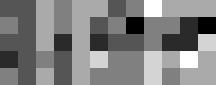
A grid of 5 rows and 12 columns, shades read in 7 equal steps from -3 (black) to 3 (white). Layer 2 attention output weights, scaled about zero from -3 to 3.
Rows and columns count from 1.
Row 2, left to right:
0 -1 1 0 1 -1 0 -3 0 0 -2 -3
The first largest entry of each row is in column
9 3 12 11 9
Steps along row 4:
up up down up up down same up down up down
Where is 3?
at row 1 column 9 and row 4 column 11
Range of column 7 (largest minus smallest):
1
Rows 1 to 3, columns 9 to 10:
3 1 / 0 0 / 0 -2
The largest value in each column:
0 -1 1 0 1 2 0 0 3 1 3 2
